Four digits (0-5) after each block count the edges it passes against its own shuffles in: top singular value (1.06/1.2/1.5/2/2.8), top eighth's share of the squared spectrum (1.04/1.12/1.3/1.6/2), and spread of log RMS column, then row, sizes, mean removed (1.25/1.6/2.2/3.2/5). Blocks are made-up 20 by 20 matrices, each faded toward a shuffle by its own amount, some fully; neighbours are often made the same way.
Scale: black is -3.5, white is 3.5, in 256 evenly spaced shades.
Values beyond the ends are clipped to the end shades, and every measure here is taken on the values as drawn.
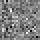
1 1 1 1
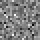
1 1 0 0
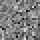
0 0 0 0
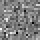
0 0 0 0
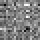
3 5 1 2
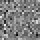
2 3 0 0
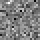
1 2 0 0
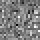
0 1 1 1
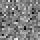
0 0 0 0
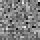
0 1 0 0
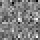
3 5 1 1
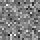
1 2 1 0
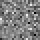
1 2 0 0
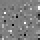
1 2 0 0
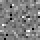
2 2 0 0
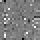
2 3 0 0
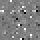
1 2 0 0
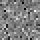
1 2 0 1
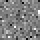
0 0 0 0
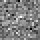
0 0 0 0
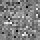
0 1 0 0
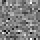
2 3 0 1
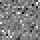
1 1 0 0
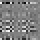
4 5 3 3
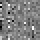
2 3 3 0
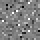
0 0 0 0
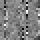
2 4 3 0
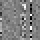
3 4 2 0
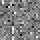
1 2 0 0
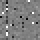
2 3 1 0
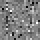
0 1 1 0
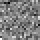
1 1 0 0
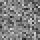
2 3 1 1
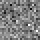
0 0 0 0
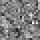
1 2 0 0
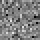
1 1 0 0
